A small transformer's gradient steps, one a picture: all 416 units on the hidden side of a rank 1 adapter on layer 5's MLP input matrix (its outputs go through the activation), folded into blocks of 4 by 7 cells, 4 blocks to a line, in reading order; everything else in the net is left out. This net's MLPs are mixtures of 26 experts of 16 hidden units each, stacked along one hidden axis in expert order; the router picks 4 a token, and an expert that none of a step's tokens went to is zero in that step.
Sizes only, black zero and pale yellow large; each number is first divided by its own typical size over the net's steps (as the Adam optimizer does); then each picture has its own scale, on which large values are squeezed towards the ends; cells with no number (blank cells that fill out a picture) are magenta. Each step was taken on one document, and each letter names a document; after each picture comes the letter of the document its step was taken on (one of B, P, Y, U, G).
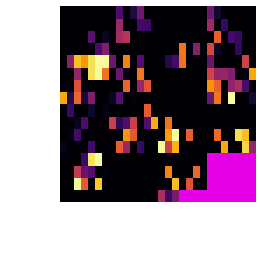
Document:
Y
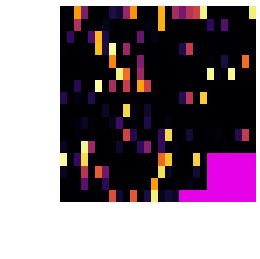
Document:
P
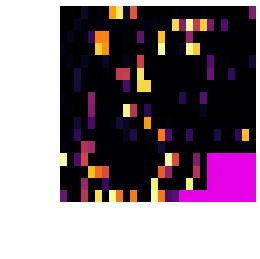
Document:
P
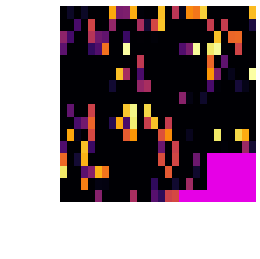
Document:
P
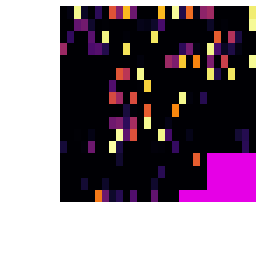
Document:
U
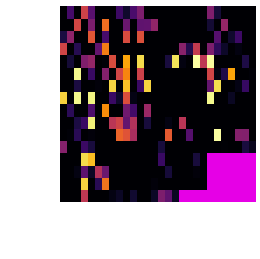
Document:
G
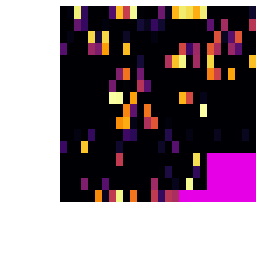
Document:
U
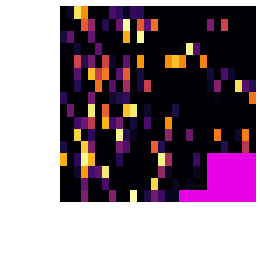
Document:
G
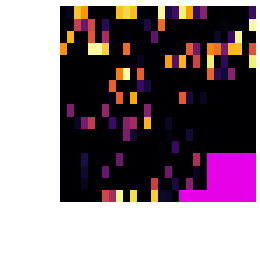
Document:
U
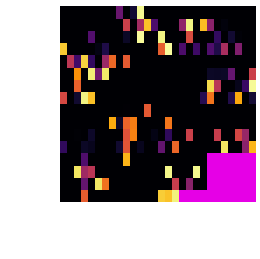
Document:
Y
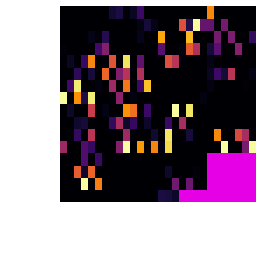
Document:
Y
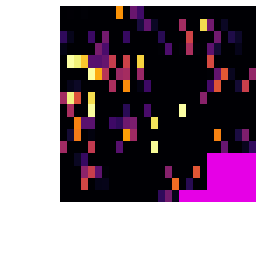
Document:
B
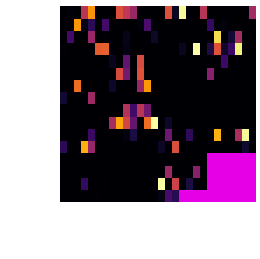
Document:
B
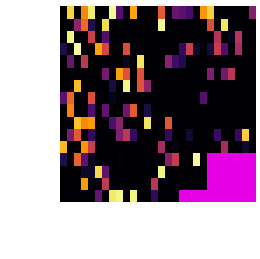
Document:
P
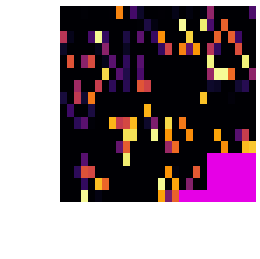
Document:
Y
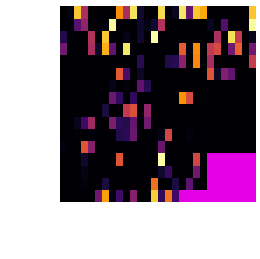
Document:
U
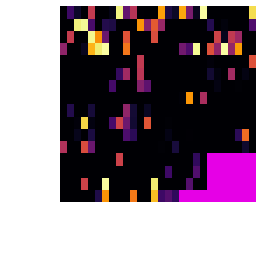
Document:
U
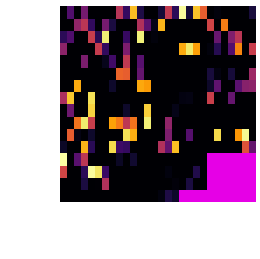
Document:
B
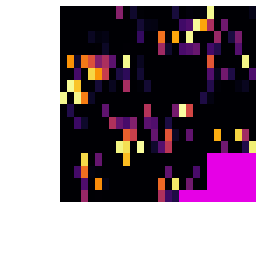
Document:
Y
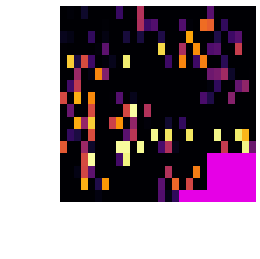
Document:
Y
